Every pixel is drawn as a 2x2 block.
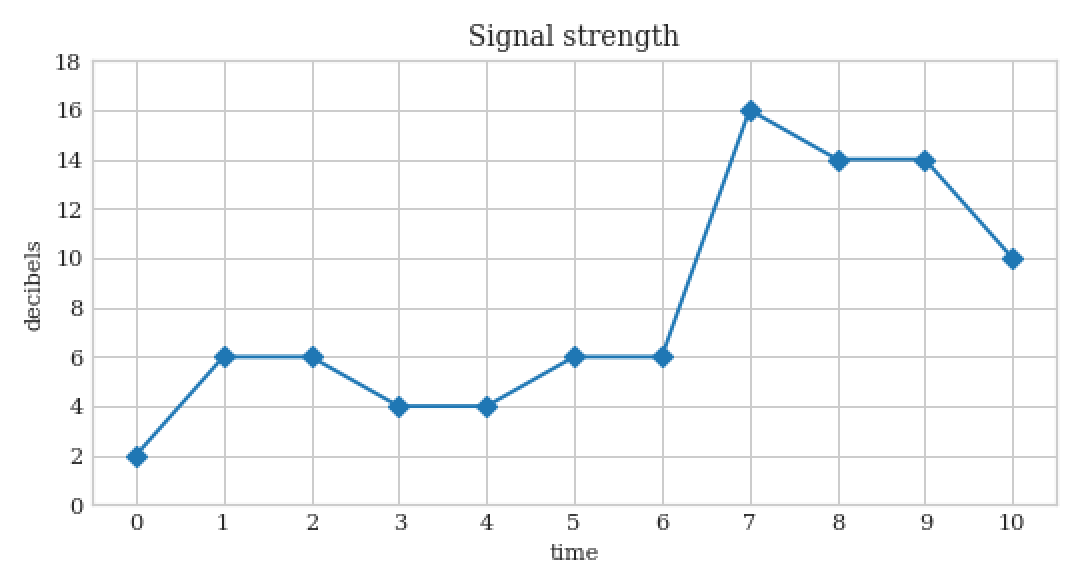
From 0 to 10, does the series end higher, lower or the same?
higher
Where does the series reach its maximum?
7
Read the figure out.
Title: Signal strength
x-axis: time, ticks 0 1 2 3 4 5 6 7 8 9 10
y-axis: decibels, ticks 0 2 4 6 8 10 12 14 16 18
Values:
2 6 6 4 4 6 6 16 14 14 10
